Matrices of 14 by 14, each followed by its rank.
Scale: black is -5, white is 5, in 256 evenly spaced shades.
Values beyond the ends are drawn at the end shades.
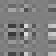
one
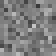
full rank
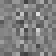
three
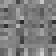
three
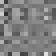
two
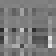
two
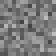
full rank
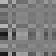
one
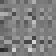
two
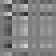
one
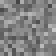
full rank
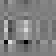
one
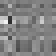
two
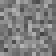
full rank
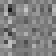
two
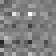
three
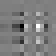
one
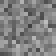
full rank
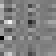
two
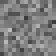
full rank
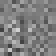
three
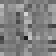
three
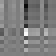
one
